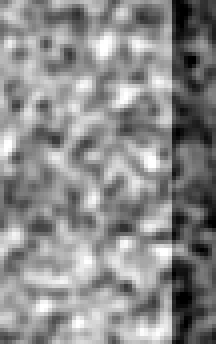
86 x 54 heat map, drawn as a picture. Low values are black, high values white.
Seam: vertical, 80% of the way across, the left part higher. Stripes: none. Grain: blotchy.
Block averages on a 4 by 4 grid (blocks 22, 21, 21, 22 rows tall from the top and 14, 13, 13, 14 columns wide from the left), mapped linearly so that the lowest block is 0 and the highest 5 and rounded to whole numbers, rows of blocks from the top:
4 3 3 0
4 4 4 0
2 4 3 0
4 5 4 0
